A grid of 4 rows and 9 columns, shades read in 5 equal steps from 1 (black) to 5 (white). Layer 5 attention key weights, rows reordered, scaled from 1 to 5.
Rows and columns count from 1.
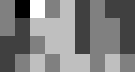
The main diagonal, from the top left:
3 2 3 3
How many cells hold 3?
13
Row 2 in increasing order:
2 2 2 3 3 3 4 4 4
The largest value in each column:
3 3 5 4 4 4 3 4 3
